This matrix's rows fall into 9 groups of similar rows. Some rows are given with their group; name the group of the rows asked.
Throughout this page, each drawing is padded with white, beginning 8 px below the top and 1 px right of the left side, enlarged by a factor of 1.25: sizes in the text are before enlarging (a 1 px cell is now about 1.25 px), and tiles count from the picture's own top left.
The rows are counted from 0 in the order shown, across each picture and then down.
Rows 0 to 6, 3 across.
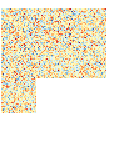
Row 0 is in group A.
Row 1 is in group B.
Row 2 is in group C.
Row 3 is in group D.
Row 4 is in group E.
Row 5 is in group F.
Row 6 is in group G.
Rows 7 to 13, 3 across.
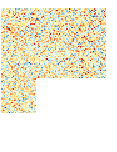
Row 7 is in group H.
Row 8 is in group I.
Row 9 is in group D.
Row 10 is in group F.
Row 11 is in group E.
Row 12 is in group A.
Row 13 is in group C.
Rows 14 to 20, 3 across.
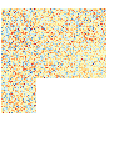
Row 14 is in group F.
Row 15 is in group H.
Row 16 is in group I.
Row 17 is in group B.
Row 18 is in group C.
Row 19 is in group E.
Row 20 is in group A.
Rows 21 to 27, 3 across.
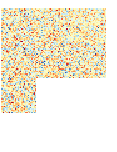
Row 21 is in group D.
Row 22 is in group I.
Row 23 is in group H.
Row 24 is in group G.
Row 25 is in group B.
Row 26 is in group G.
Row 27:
A
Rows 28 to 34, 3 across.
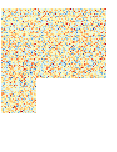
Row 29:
E
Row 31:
B
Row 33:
C
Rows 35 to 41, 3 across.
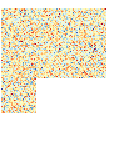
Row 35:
D
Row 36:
A
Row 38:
B
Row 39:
D
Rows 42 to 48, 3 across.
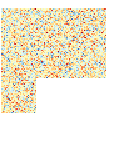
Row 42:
E
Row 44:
C
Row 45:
I
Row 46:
B
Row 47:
F
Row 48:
H
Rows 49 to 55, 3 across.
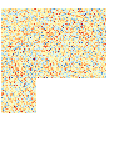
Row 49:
B
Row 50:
H
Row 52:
A
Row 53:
A
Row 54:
C
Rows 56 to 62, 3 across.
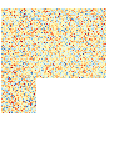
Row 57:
A
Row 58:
I
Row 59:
C
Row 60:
F
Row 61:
C
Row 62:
A
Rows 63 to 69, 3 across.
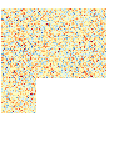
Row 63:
I
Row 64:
E
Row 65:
D
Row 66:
D
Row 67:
A
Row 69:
H
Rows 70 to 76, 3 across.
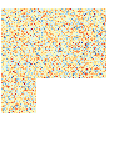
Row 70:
I
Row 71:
E
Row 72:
A
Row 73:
F
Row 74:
D
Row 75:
G
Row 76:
G
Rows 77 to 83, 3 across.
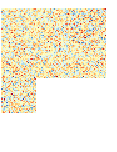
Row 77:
C
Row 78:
H
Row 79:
C
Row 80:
H
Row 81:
D
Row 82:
H
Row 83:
E
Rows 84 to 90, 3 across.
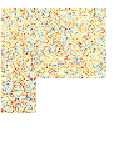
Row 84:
I
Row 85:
F
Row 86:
D
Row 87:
I
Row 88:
C
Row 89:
A
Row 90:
F
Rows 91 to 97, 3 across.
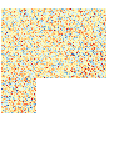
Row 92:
B
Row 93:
A
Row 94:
I
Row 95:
C
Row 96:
I
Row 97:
B
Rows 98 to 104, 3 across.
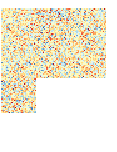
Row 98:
H
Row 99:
G
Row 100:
F
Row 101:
F
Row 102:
F
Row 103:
H
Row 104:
C
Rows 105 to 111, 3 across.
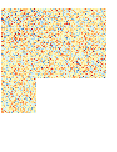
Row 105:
I
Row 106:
C
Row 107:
I
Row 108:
I
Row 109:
G
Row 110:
H
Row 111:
F
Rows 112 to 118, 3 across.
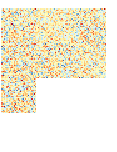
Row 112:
E
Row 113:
H
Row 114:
F
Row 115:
C
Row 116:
A
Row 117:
C
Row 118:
I
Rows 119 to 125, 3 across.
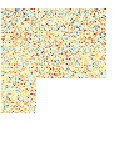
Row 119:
G
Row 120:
E
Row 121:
B
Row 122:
C
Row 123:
I
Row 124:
C
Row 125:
H
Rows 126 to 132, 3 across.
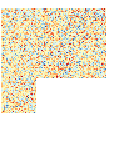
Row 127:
A
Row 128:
G
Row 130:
B
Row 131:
B
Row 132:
H
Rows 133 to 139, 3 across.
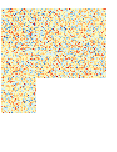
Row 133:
A
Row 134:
F
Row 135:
C
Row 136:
H
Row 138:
G
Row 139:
A
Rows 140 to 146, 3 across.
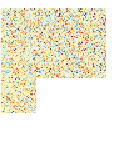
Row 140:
F
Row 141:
D
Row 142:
A
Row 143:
A
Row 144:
I
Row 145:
A
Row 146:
H
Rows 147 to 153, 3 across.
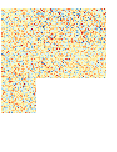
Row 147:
I
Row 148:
G
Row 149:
F
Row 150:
I
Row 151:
H
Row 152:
H
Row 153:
A
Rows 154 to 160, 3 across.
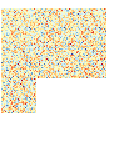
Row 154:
F
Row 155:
F
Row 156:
F
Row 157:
F
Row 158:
E
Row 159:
I
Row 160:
F
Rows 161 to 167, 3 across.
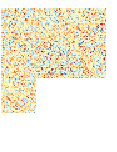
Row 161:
G
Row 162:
D
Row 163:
H
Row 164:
D
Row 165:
G
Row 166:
A
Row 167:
H
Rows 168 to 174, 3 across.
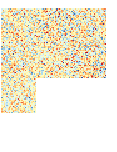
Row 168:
A
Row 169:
A
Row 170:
C
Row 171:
C
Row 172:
H
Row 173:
B
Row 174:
F
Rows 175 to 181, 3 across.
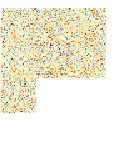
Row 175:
E
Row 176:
C
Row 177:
I
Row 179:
G
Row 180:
I
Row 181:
D
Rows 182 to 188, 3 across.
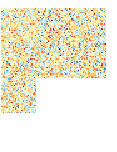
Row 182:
C
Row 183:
F
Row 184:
I
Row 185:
H
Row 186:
G
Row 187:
B
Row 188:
A
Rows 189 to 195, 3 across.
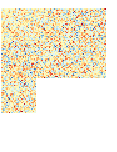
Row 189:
H
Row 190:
H
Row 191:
E
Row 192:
B
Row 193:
D
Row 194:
C
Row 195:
D
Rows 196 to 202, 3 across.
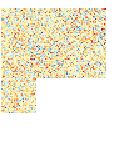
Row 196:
I
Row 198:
B
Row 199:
H
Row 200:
C
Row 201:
F
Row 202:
C
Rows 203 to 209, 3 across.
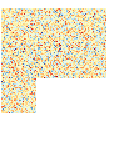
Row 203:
H
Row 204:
D
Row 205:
A
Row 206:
A
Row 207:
D
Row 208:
G
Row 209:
C
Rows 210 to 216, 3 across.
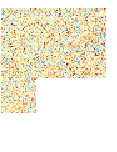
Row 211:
D
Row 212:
B
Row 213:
A
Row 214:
B
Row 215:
G
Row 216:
B
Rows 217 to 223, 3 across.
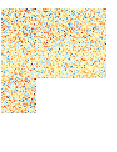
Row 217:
B
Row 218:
A
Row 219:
C
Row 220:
I
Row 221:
A
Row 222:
E
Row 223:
B
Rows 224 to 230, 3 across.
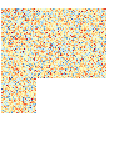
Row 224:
G
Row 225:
C
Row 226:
C
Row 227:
A
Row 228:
G
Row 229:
D
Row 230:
B
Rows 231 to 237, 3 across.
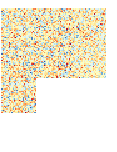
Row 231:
C
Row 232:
B
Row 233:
H
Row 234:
B
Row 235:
B
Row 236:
C
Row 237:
B
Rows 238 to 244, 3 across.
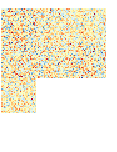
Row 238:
A
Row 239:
G
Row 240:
A
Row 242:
E
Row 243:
A
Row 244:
I
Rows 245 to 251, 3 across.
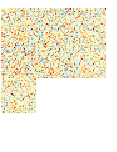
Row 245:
I
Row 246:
E
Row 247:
E
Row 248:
G
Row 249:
A
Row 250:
E
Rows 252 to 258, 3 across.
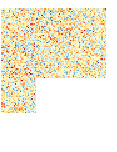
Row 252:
H
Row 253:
B
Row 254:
C
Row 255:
G
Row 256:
C
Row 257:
H
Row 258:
I
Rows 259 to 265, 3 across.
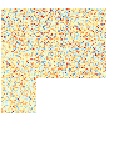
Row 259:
I
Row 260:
G
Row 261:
H
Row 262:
H
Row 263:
B
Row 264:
G
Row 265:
F
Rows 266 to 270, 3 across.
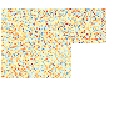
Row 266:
A
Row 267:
E
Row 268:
G
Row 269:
I
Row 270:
F
